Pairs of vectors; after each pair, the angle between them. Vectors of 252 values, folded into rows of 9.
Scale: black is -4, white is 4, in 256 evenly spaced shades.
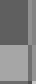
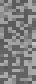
orthogonal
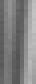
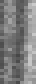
nearly parallel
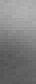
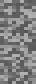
orthogonal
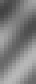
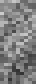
partly opposed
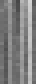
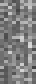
partly aligned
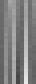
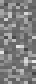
orthogonal
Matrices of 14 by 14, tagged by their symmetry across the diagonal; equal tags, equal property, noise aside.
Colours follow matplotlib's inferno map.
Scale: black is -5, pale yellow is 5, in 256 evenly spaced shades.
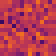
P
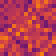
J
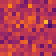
P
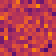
J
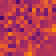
J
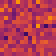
P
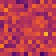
P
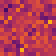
J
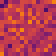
J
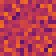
J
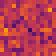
P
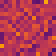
J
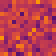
J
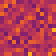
J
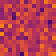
P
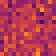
P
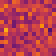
P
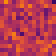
P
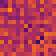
J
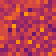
J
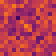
J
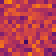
P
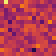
P
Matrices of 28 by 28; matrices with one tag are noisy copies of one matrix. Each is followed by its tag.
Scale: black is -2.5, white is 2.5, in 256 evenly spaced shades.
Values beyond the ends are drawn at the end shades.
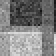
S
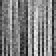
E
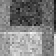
S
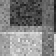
S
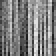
E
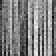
E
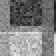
S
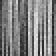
E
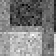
S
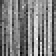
E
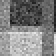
S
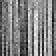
E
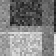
S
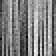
E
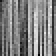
E
